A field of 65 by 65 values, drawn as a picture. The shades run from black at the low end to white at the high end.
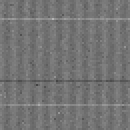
Odd lines: rows 10, 41 and 53. Histogram: heavy tails on both sides. Stripes: upright, repeating 10 times.
